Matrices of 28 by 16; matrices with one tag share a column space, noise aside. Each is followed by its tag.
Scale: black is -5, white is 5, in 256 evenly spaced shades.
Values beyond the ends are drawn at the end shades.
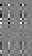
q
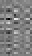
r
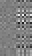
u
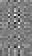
u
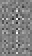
r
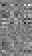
q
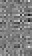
u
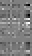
q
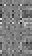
q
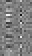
u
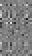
q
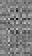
r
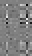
q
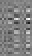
r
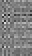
u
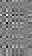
u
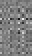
r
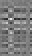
r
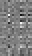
u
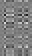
u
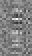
r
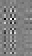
r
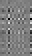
r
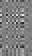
u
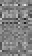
q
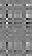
q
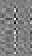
r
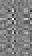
r
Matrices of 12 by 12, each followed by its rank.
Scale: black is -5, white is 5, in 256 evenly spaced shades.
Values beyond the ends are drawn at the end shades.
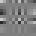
one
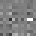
two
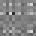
two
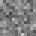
full rank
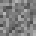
full rank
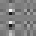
one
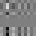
one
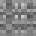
two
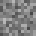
full rank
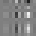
one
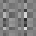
one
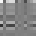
one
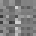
two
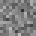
full rank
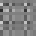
one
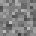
full rank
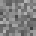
full rank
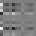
one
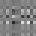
one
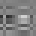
one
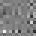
two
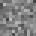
full rank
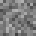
full rank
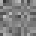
two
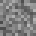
full rank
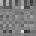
two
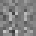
two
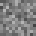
full rank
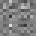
two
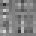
two
